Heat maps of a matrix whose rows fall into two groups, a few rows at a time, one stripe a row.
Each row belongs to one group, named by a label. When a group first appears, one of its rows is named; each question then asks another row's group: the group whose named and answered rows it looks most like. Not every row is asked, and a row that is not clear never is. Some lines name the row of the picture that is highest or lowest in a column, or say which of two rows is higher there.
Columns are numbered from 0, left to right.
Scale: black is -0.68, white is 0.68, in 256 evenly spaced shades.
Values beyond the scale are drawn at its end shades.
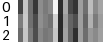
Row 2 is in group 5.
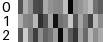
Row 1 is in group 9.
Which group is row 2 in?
5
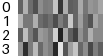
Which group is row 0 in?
5
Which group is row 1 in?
9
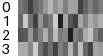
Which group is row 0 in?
9
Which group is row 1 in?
5
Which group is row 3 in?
9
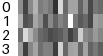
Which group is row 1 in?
9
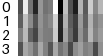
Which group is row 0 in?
5
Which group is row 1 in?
5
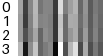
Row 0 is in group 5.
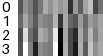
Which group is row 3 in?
5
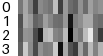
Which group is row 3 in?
5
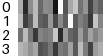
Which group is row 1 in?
9
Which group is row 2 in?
5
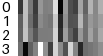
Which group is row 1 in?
5
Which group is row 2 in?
5
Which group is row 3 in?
9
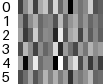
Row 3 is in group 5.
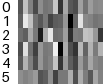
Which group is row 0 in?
5
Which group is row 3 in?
5
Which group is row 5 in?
9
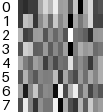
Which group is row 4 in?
9
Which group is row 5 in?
5
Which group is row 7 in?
5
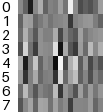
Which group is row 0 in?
9
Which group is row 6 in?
5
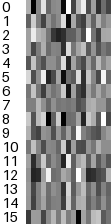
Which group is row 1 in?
5
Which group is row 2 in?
9
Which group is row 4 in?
5
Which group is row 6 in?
5
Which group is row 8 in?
9
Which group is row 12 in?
9
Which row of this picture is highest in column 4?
12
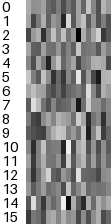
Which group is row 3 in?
9
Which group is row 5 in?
9
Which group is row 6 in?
9
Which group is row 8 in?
9
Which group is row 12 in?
9
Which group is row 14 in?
5
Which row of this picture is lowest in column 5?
5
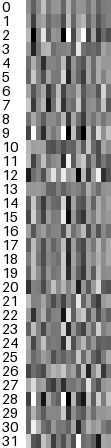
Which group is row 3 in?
9
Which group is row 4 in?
5
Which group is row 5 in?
5
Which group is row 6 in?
9
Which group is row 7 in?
9
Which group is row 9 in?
5
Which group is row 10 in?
9
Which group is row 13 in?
9
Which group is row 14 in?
5
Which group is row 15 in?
5
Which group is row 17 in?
5
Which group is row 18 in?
5
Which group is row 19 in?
5
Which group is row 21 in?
9
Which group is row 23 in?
5
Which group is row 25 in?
9
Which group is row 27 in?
9
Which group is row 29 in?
5
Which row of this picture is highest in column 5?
12
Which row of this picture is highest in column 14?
12
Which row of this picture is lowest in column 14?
31
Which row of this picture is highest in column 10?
31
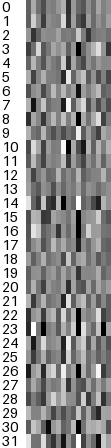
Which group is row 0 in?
5
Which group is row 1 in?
5
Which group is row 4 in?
5
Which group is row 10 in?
5
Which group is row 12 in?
9
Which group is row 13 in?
9
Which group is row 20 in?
5
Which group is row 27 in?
5
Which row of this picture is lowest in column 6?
16
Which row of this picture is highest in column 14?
26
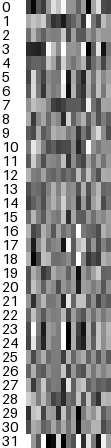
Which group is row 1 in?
9
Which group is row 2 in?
5
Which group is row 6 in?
5
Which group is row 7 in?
9
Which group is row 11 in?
5
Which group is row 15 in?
5
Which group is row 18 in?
9
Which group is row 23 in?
5
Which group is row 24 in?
5
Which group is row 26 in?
5
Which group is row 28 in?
9
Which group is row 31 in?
9
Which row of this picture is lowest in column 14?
31
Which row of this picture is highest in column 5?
0
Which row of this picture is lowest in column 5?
31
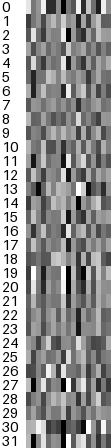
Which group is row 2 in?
5
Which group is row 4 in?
5
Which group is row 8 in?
9
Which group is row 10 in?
9
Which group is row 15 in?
5
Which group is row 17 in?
5
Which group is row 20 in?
5
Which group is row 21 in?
5
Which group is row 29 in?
5
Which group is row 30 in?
9
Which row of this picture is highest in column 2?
30
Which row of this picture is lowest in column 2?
13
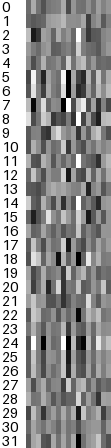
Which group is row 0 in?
5
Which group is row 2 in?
9
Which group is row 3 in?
9
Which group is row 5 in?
5
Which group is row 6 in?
5
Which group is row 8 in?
9
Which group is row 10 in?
5
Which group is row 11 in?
9
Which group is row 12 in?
5
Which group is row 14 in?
9
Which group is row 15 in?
9
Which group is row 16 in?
9
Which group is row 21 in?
9
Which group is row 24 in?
5
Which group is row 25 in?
5
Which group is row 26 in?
5
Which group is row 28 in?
9
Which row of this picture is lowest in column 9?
8
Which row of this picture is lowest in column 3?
24
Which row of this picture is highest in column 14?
24
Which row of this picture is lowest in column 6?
18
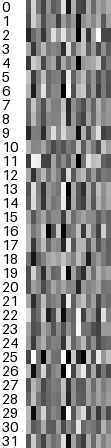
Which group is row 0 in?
5
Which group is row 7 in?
5
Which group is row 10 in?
9
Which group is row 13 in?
5
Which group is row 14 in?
5
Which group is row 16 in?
9
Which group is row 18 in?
9
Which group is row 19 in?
5
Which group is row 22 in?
9
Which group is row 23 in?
9
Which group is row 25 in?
5
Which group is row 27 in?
5
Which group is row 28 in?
5
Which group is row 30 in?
9
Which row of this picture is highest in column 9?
25
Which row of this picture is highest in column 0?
22
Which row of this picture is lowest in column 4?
16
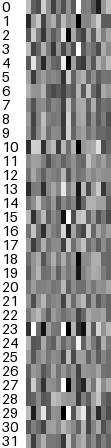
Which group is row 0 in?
9
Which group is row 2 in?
5
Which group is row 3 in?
9
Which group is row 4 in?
5
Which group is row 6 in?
9
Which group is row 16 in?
5
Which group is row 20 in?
5
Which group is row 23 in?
5
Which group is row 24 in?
9
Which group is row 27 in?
5
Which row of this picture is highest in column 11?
29
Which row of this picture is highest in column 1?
23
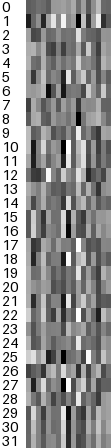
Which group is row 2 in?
9
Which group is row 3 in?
9
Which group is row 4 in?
9
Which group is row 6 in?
9
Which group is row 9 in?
9
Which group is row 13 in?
9
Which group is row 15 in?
5
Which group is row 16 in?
5
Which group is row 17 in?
9
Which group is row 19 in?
9
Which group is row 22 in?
9
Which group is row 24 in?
9
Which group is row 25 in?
9
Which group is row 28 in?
9
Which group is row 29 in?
5
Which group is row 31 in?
5
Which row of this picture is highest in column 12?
25
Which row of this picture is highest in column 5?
1
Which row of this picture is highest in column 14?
1
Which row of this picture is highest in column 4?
12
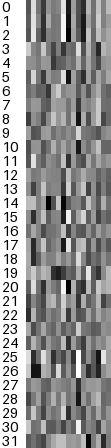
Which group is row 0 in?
5
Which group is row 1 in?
5
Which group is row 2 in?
5
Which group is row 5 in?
5
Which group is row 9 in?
9
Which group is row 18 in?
9
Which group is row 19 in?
9
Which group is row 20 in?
5
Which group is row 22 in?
5
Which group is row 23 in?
9
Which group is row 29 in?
5
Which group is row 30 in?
9
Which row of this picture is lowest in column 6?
19
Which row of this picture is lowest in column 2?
26
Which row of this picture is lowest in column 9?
25
